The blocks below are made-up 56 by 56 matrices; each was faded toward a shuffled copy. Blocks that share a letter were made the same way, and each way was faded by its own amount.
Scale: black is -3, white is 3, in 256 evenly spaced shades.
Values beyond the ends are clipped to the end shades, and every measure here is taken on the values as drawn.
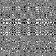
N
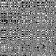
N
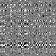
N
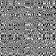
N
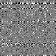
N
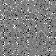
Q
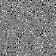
Q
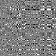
N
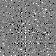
Q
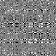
N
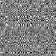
N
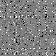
Q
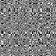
N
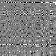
N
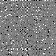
Q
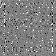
Q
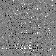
Q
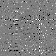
Q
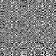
N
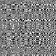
N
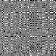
N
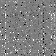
Q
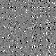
Q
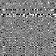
N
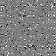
Q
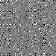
Q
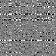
N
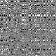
N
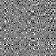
N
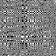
N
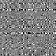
N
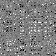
Q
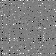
Q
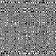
N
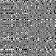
N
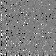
Q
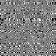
N
